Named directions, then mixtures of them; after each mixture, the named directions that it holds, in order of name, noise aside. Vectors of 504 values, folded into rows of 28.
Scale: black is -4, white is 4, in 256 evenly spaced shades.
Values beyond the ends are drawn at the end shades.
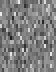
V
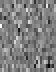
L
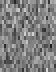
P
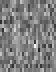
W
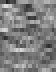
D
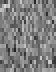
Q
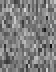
P, W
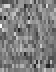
D, L, Q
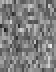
D, L, W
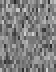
P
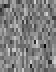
Q, V, W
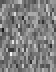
Q, V, W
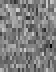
D, L, P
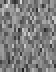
P, Q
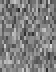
P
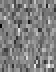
L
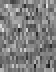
D, L, P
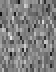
V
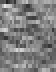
D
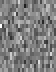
L, V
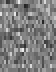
D, V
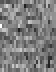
D, L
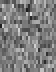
D, L, W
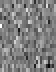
L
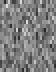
P, Q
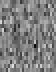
W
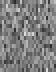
P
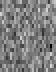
P, V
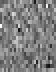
L, Q, W
